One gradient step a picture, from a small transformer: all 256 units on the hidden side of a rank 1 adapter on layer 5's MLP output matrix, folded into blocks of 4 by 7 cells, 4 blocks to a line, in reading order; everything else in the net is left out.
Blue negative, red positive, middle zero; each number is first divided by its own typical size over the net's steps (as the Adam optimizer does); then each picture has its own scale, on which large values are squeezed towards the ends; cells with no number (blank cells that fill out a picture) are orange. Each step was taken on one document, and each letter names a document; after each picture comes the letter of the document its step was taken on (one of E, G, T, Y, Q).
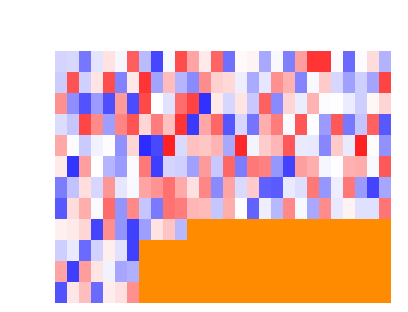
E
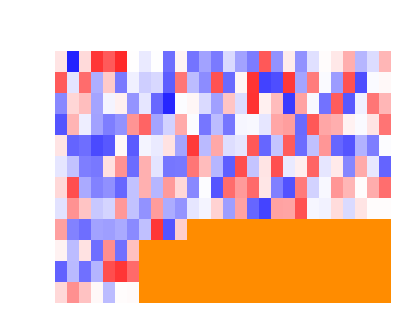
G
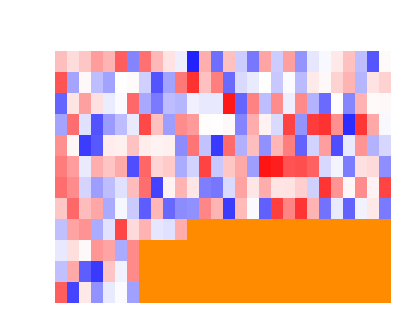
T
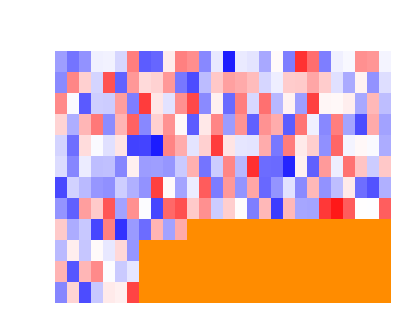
E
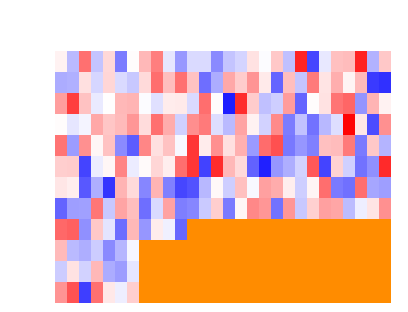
T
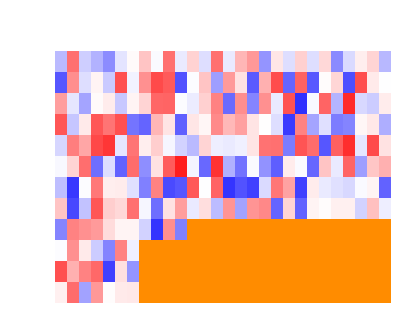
G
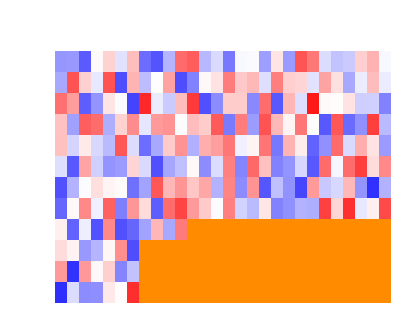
E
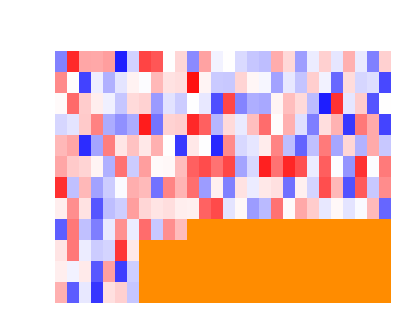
T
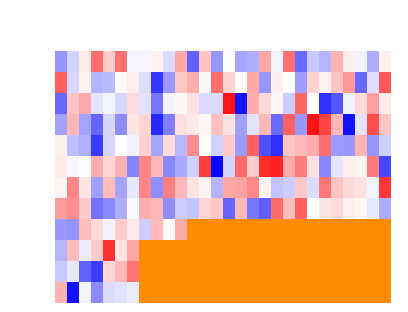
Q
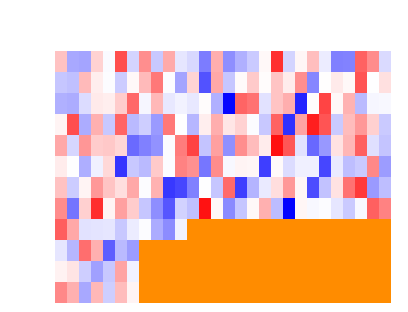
Q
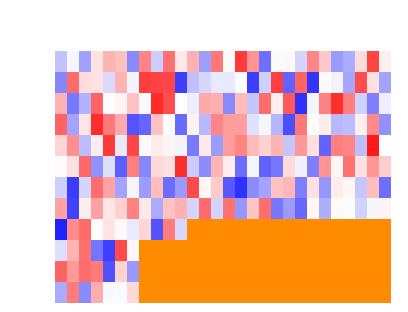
G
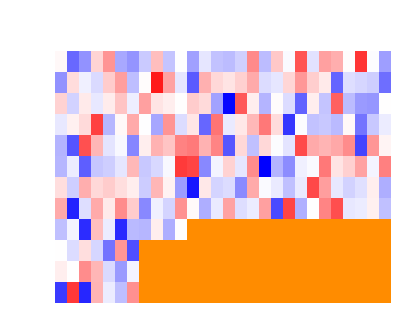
T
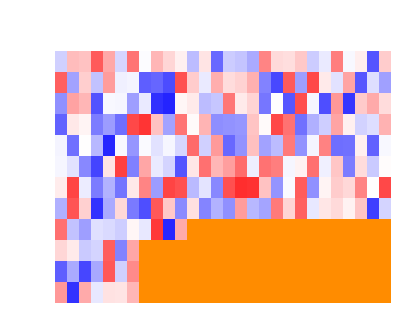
G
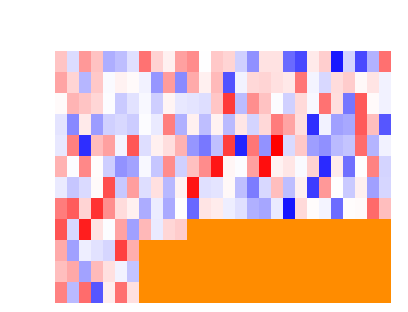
Q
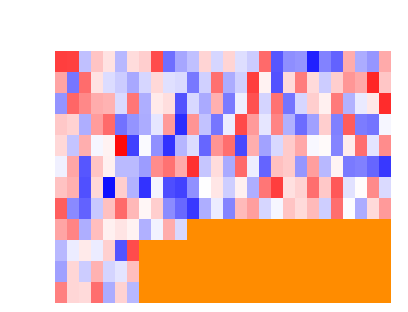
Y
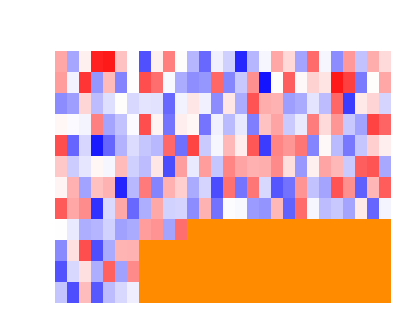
G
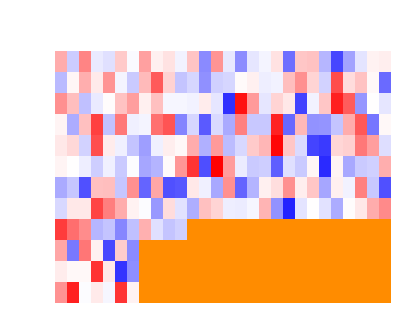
Q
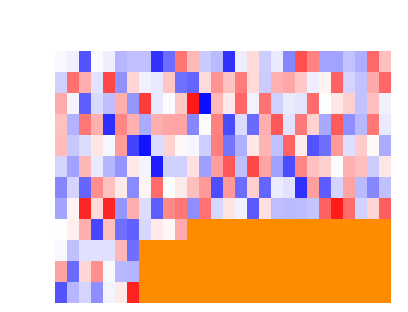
E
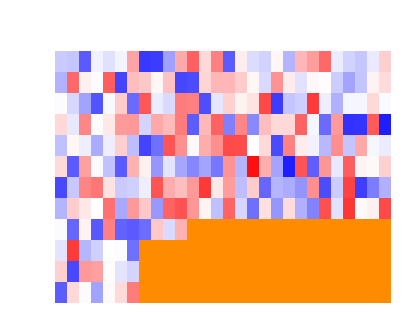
E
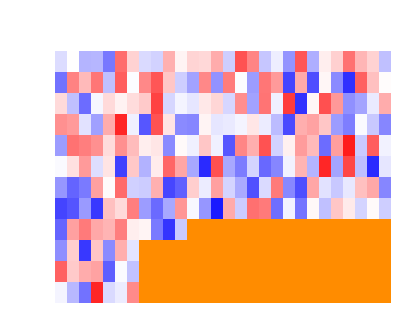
G
